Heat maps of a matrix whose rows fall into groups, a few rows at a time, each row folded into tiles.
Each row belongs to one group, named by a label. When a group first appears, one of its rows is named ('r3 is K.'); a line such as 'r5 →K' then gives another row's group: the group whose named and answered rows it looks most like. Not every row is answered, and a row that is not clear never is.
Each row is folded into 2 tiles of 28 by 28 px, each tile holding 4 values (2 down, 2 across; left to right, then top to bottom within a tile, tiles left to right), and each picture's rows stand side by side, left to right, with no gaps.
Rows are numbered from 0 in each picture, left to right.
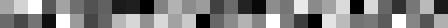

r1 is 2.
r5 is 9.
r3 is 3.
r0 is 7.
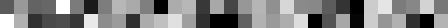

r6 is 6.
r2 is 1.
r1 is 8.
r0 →2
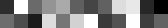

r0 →9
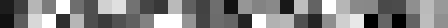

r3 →2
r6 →3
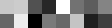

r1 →3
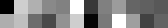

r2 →2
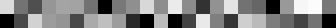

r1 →1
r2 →9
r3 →8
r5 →7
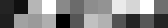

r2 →7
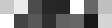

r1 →9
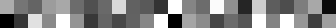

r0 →8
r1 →2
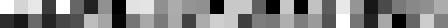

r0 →7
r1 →8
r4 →1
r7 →8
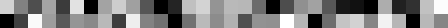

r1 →9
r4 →1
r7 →6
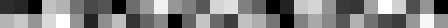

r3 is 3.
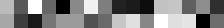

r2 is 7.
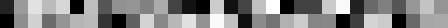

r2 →8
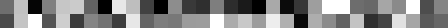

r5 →6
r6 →3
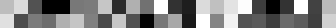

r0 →1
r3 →6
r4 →1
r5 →9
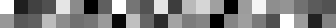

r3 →7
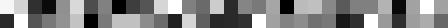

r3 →3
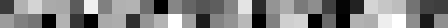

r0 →7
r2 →1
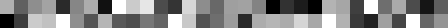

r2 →7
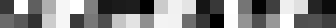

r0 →9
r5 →1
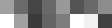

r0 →2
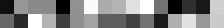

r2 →7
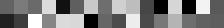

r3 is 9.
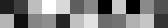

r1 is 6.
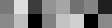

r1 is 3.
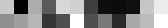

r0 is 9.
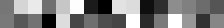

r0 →7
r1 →1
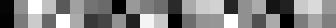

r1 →2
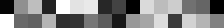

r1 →7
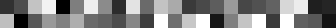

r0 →6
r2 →9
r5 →1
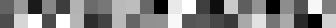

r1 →2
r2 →1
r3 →1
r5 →9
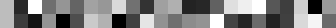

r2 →8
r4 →7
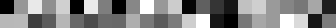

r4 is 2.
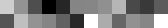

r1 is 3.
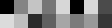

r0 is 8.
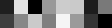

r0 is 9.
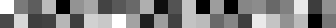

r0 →3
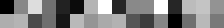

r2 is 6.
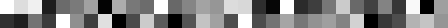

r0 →7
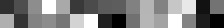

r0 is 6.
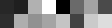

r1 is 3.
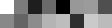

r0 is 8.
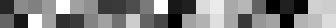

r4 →1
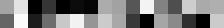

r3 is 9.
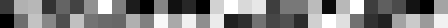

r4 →7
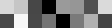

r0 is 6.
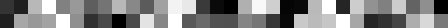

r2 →8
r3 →1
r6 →2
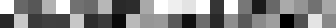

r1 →3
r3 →7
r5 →8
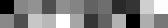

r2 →6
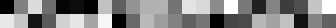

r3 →7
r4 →8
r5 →6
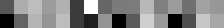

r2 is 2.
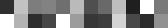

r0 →2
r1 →2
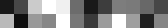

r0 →6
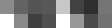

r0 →2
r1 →2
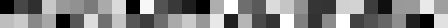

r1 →8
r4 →3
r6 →1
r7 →9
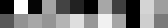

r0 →9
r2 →6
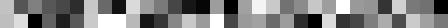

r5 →9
